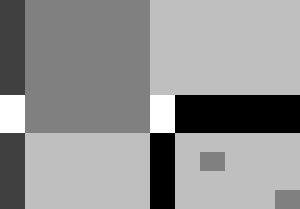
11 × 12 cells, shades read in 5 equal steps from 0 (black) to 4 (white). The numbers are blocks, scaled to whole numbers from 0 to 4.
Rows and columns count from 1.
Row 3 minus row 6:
-3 0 0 0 0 0 -1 3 3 3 3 3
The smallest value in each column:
1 2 2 2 2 2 0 0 0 0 0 0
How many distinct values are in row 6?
3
